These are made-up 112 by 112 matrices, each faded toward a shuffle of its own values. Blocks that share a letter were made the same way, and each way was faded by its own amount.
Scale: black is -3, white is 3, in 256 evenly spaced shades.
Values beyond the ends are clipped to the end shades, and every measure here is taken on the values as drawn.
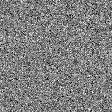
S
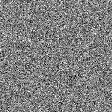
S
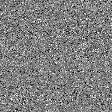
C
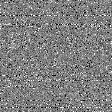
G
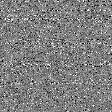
G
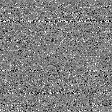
G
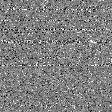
G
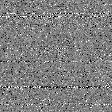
G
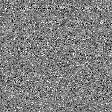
C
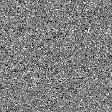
C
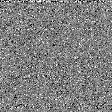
C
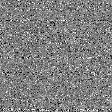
G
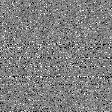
G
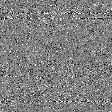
G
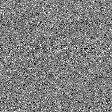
C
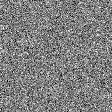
S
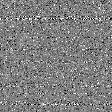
G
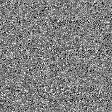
C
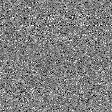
C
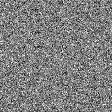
S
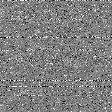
G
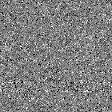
C
